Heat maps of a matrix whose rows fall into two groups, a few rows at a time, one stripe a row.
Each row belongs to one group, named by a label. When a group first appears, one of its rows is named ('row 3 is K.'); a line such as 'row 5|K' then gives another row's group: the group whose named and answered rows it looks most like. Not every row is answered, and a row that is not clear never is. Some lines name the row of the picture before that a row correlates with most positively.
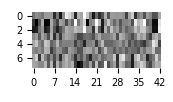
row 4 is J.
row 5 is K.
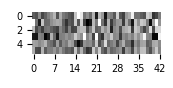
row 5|J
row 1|J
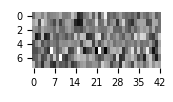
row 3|J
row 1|K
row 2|K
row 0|K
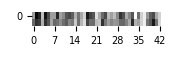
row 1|J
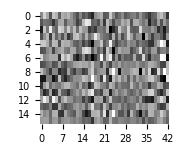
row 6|J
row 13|J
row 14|K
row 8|K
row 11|J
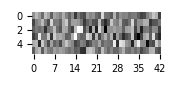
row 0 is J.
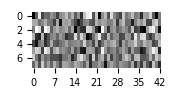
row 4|J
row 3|J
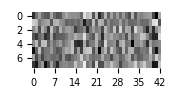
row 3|J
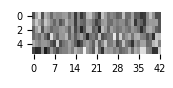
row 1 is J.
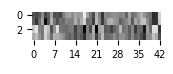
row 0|J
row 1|J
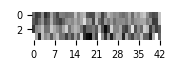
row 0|J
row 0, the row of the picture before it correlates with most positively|1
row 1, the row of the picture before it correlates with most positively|0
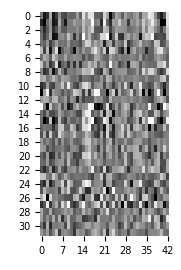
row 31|K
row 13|J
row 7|K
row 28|J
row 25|K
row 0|J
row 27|K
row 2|J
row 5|K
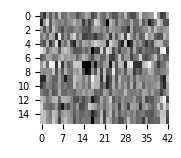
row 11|J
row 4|K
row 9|J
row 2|K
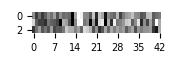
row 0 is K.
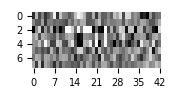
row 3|K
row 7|K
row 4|K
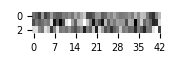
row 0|J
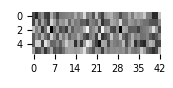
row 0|J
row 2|K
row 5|J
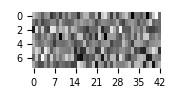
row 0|K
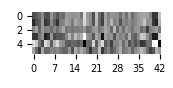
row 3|J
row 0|J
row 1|J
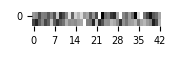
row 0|J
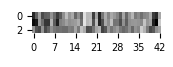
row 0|J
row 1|J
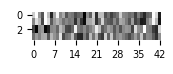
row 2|J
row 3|K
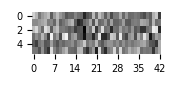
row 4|J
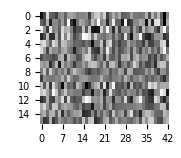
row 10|K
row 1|K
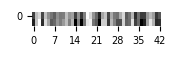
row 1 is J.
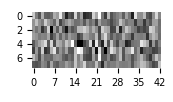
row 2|K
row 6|J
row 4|K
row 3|K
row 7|J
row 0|J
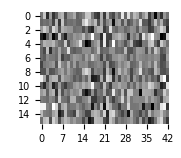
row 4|K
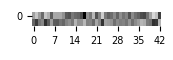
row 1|J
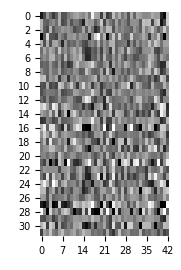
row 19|K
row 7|J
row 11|J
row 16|K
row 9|K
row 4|K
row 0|J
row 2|J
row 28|J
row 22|K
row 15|J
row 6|K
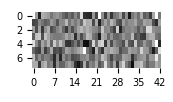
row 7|K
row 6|K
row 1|J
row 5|J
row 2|K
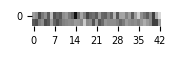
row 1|J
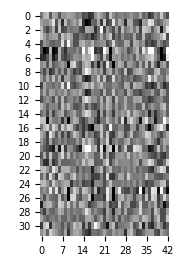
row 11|K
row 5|J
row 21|J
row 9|K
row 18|J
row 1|K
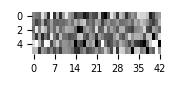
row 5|K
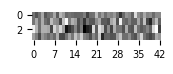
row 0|J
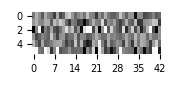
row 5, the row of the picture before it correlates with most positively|2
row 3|J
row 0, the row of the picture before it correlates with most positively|3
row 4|J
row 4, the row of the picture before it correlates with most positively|2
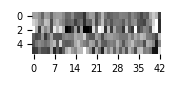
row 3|J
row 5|J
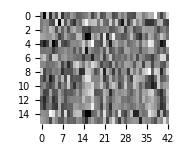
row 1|K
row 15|K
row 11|J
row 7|J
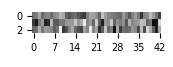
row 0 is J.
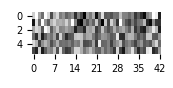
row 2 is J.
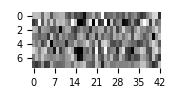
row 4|K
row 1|K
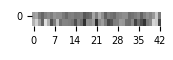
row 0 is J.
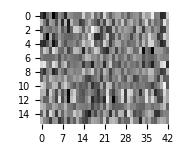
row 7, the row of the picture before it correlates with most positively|1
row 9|K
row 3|J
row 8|J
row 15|K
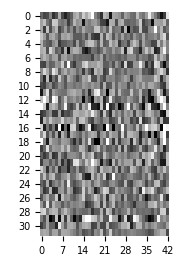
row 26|K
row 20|J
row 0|J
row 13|J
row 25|J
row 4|K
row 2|K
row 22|K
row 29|K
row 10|J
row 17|K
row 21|J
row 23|K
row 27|K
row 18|J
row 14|J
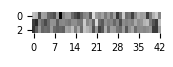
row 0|K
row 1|J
